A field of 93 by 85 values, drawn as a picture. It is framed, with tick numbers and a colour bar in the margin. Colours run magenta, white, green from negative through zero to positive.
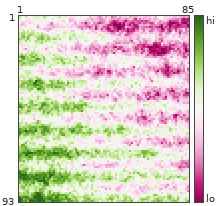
The top right is the ninth with the lowest average. Neither half mirrors the other. Stripes running across repeat 8 times from top to bottom. The bottom left is the ninth with the highest average. There is an overall slope up to the bottom left.
